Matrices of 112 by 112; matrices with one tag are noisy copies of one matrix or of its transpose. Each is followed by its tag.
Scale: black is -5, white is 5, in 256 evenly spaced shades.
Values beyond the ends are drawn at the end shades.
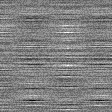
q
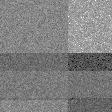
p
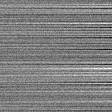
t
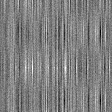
q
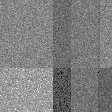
p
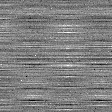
q
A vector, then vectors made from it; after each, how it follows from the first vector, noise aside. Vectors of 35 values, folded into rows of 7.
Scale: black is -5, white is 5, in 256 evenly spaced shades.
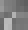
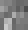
copied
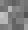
wrapped around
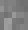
shrunk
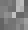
reversed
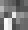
scaled up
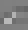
partly zeroed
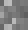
wrapped around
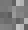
wrapped around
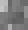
wrapped around
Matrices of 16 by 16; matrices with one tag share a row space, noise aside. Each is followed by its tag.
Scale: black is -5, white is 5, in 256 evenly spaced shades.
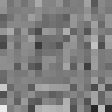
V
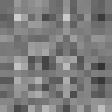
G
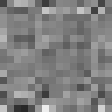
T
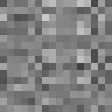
T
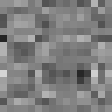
T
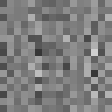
V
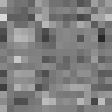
T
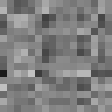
T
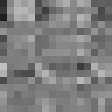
T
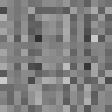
V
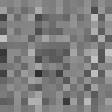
V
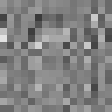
V
